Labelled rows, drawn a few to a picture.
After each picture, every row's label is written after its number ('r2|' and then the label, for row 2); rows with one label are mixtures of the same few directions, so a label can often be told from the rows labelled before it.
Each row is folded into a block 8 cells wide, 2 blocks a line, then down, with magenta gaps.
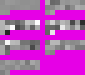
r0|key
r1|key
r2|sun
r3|sun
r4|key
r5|key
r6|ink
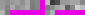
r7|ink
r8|key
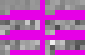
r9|ink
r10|key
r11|sun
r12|sun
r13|key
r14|key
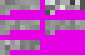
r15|key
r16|sun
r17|key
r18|ink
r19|key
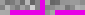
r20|ink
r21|key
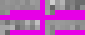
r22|ink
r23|key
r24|sun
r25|ink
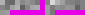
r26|key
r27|key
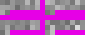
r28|sun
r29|sun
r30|ink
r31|ink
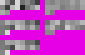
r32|key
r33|sun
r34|sun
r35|key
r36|sun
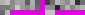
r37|sun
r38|sun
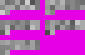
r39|ink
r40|key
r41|ink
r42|ink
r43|sun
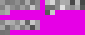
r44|ink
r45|sun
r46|ink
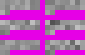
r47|ink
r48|sun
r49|sun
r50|key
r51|key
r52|ink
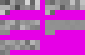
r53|sun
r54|sun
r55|key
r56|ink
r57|ink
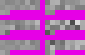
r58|ink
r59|key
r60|sun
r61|ink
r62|ink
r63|key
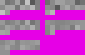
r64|ink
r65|sun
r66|ink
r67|ink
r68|key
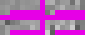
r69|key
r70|sun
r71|key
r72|ink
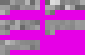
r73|sun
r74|key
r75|key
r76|ink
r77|key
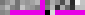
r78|key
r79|ink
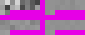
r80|key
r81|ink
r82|sun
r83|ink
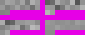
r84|ink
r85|sun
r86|key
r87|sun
